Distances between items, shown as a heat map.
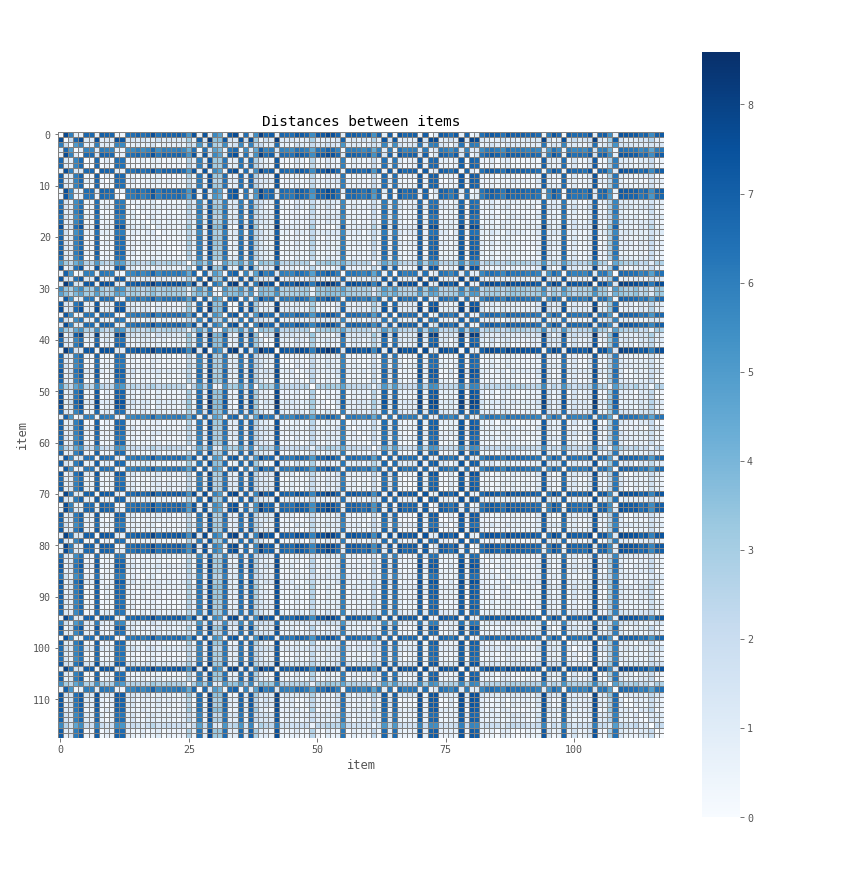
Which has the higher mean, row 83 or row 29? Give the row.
29
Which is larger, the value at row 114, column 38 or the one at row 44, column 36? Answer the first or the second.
the first
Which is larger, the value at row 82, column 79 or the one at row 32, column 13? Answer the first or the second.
the second
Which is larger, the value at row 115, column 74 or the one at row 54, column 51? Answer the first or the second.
the first
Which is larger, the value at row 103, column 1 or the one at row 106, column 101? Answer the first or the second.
the first
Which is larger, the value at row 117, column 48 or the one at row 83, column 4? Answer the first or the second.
the second
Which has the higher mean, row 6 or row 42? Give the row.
42
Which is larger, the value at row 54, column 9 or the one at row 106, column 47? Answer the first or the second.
the first
